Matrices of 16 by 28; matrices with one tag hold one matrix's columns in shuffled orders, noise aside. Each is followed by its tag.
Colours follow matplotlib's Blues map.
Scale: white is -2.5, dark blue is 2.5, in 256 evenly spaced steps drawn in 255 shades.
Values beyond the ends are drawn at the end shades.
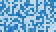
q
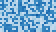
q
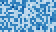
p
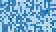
q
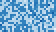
q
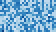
q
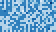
q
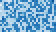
p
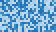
q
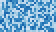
p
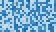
q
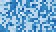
q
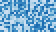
q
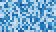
p
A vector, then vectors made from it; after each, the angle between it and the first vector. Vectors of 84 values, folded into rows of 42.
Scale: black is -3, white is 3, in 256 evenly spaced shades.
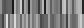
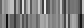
nearly opposite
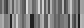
orthogonal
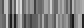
orthogonal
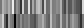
nearly opposite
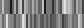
partly aligned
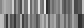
nearly opposite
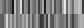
nearly parallel
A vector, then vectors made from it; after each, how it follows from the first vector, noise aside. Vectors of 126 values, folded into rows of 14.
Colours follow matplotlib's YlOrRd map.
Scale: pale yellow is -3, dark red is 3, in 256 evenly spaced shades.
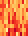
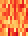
sign-scrambled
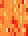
partly zeroed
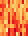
copied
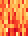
copied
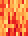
copied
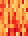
copied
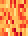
sign-scrambled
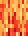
copied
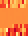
partly zeroed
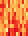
copied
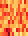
sign-scrambled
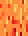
partly zeroed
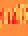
partly zeroed
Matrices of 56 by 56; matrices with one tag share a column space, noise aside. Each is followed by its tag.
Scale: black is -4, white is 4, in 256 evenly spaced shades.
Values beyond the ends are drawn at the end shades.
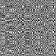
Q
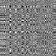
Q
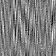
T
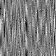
T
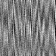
T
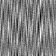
T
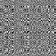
Q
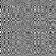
Q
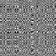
Q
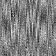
T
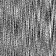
T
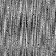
T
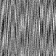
T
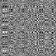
Q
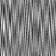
T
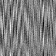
T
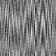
T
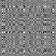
Q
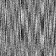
T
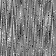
T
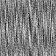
T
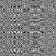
Q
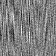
T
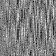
T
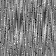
T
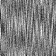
T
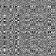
Q
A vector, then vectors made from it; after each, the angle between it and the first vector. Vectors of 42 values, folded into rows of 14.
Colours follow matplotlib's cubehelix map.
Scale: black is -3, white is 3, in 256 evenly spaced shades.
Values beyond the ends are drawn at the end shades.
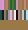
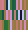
partly aligned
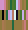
nearly parallel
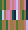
partly opposed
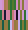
partly aligned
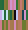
nearly opposite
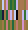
nearly parallel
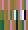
partly aligned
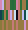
nearly parallel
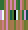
nearly opposite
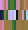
nearly parallel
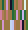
orthogonal
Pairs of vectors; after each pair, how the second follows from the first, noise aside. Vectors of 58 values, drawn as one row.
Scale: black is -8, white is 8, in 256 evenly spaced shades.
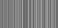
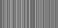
reversed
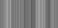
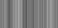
reversed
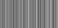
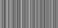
reversed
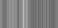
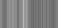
copied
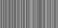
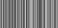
scaled up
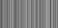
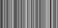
scaled up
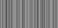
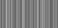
negated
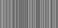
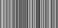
scaled up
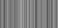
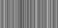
negated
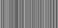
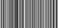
scaled up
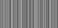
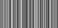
scaled up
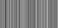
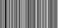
scaled up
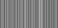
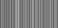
reversed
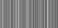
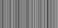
negated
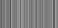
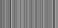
copied
